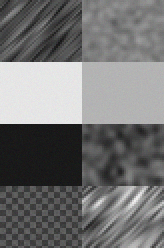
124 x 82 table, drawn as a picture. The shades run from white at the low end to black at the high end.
The table splits into 4 rows of 2 panels. Panel 1,1: high, slanting up to the right. Panel 1,2: middling, blotchy, faint in contrast. Panel 2,1: very low, flat. Panel 2,2: low, flat. Panel 3,1: very high, flat. Panel 3,2: high, blotchy. Panel 4,1: high, checkered. Panel 4,2: middling, slanting up to the right, strong in contrast.
